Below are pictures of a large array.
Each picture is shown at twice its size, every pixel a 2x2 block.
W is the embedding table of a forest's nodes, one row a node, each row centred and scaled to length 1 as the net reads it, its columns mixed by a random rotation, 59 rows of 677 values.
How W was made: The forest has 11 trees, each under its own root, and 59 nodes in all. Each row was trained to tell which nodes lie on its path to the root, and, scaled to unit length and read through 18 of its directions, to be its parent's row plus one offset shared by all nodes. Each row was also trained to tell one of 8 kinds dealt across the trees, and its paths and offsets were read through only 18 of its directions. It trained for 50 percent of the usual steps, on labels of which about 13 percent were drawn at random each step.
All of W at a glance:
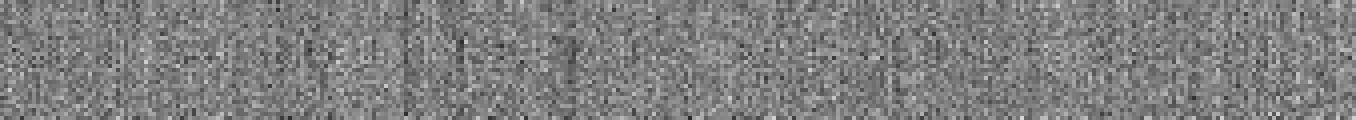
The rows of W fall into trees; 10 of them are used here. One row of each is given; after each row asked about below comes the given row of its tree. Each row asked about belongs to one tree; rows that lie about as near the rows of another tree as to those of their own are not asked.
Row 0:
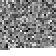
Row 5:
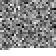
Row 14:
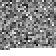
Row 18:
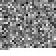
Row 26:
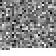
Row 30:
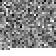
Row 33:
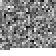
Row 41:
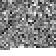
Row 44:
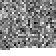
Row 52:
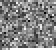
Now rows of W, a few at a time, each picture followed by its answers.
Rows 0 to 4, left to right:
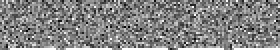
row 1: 41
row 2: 0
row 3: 14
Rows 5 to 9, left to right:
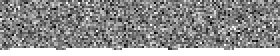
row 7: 26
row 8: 5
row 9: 52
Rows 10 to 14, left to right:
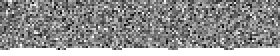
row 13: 41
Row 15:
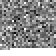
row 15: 52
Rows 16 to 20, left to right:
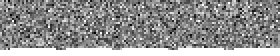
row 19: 41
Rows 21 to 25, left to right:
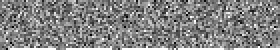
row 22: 14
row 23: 30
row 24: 0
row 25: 26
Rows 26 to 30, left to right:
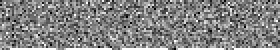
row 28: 30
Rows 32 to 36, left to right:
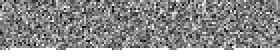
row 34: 52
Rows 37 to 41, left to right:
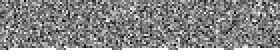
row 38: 0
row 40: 0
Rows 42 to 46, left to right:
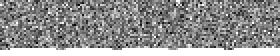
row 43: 18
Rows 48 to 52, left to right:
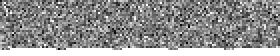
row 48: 30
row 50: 0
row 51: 30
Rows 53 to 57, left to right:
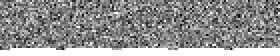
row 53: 5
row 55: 26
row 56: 30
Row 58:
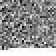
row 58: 14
